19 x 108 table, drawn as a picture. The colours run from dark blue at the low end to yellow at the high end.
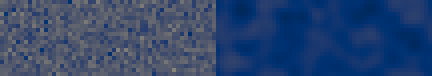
It is made of 1 by 2 panels. Panel 1,1: low, fine-grained. Panel 1,2: very low, blotchy, faint in contrast.
